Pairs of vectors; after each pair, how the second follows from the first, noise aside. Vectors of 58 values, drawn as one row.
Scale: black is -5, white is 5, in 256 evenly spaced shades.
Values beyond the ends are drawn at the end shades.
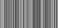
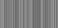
shrunk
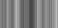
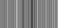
partly zeroed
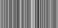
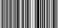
scaled up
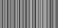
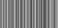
negated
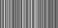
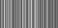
copied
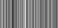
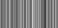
reversed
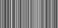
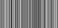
negated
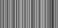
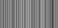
shrunk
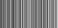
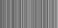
shrunk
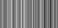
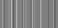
partly zeroed
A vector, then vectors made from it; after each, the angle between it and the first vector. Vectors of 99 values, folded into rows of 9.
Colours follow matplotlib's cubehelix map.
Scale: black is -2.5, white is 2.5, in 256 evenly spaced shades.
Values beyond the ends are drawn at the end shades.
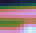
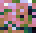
partly opposed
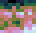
nearly parallel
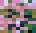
partly opposed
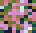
orthogonal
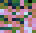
partly aligned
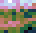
nearly opposite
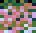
partly aligned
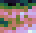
nearly parallel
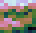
nearly opposite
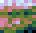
nearly opposite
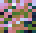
partly opposed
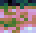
nearly parallel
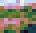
nearly opposite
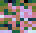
partly aligned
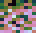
partly aligned
